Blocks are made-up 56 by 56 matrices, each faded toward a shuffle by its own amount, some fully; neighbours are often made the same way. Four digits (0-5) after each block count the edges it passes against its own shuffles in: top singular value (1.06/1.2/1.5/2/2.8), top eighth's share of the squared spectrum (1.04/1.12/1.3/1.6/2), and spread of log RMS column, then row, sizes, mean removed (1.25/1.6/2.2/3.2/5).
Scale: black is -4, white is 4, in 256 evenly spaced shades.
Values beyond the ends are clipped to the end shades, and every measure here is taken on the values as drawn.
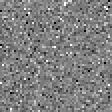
0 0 0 0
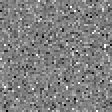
1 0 0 0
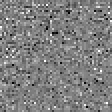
3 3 1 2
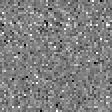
3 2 0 1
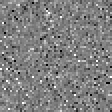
0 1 0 0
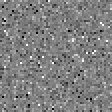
1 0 0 0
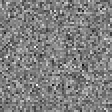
0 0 0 0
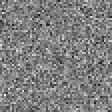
0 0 0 0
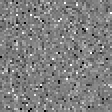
2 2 0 0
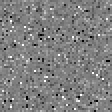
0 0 0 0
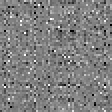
3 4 2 1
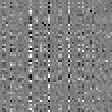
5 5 3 3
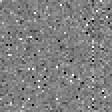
2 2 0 0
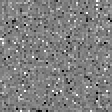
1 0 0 0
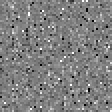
1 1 1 0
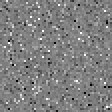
0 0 0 0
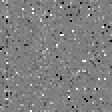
2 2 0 0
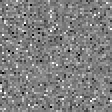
0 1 0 0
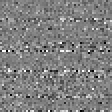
2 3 0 3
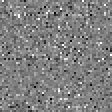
1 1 0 2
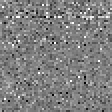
2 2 0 2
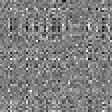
4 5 3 3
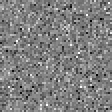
1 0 0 0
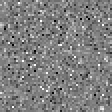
1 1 0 0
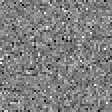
1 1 0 0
